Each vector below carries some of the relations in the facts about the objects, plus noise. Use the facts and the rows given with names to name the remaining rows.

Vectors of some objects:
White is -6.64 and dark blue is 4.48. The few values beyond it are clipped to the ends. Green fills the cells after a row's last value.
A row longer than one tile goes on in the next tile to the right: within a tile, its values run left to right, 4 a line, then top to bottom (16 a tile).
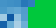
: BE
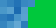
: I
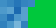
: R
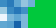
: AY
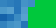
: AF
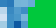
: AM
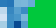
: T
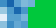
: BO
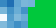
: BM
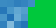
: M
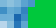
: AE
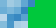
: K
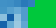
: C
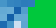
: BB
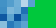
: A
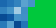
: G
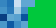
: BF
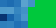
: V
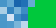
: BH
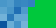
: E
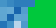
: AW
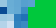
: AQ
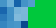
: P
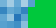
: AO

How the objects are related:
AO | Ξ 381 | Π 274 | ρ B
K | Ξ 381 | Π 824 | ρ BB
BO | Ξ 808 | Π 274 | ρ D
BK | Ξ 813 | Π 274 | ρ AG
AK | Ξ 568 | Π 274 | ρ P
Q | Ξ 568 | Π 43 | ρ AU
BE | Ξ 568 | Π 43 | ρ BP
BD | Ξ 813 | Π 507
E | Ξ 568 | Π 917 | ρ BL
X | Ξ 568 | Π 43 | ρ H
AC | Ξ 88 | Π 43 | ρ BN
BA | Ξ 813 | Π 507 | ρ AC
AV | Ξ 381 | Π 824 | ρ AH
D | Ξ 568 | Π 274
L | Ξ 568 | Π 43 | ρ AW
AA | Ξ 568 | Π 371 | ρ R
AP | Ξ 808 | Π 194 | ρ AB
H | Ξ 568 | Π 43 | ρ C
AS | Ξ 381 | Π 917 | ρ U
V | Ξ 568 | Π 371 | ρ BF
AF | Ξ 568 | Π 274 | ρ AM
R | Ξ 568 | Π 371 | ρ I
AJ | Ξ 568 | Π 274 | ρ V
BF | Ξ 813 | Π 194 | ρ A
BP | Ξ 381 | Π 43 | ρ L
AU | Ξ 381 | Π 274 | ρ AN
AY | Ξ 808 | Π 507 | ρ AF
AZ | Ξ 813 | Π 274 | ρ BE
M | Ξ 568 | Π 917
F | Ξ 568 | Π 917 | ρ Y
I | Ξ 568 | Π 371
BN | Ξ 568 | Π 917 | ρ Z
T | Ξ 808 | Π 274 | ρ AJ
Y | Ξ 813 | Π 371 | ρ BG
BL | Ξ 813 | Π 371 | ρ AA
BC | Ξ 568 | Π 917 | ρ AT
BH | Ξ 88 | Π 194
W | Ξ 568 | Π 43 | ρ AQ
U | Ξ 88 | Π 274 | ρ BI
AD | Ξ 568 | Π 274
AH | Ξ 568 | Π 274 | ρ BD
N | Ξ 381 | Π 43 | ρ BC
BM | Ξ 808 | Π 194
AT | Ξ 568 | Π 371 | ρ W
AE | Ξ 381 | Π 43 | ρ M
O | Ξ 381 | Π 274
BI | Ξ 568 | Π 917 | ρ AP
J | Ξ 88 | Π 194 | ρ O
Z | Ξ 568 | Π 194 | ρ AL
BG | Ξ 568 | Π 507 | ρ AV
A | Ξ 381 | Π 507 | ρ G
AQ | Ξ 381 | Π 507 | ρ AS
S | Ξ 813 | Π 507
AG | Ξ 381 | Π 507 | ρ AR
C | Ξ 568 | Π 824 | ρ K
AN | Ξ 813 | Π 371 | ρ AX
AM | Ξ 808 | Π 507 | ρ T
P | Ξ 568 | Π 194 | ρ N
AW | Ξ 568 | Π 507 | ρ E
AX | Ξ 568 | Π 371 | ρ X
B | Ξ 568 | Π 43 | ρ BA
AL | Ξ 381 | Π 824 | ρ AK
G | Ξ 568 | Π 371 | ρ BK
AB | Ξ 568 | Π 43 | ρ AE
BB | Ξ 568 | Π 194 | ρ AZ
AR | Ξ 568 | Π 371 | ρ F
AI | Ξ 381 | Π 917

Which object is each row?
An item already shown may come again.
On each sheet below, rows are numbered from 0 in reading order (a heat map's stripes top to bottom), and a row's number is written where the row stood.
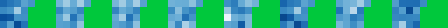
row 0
G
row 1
AO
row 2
AO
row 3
AU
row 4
AY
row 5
G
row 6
AV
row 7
AB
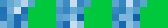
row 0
AG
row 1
BL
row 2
S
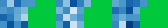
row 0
Z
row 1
AC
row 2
W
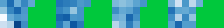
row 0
AP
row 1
AJ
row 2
AE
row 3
AL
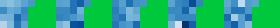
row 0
AE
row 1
AT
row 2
B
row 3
BI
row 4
BD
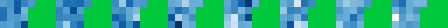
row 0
BC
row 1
AB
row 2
Z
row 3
BA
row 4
U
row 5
AZ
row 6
AI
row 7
BM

